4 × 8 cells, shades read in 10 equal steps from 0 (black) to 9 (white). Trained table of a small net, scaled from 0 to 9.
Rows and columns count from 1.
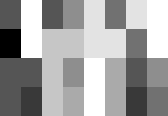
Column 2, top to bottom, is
9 9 3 2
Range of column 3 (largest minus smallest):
4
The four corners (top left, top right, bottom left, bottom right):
3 9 3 4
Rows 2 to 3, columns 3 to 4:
7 7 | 7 5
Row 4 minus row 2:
3 -7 0 -1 1 -2 -2 -5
